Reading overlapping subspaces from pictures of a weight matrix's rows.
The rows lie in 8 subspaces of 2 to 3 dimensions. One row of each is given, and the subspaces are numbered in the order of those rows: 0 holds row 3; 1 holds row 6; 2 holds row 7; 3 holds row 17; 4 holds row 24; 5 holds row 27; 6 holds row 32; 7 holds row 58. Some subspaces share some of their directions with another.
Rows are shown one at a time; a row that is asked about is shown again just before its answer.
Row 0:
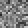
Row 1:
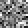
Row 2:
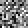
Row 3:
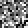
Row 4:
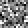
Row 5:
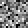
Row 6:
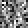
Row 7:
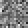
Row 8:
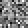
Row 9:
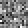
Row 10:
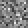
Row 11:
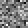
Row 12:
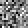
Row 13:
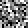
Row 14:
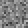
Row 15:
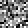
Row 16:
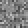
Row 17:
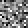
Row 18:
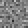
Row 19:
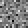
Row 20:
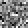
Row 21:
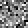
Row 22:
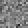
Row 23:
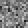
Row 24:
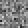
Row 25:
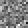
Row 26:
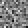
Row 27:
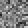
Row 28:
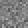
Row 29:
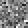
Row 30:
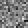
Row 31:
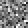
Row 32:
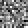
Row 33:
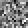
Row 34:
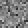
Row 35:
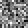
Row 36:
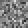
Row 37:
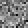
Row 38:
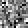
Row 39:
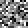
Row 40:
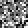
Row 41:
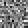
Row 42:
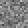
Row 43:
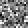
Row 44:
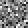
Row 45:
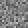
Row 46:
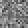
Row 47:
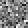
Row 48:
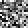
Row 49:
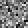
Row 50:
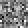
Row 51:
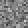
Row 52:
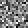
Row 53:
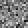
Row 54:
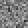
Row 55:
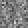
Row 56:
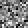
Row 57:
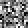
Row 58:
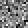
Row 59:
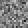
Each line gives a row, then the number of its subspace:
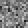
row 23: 4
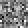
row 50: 4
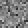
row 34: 3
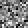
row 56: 7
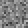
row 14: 0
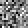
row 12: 7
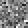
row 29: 1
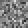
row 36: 0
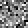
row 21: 7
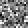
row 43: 5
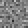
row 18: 6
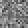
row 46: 2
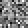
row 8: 2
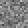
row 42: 7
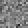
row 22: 2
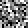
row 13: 2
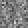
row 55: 1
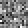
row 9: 4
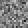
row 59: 0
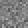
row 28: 7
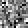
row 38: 1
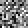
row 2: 7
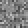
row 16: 4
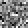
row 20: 3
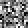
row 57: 4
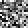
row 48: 3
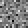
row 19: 6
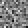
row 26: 6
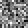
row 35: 2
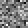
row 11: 7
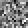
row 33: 0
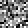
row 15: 4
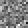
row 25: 2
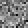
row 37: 3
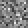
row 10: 1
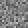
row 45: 6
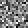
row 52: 6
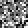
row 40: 0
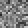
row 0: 5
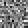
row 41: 6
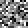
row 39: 7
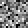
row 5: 6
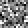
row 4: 5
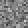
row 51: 3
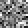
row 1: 5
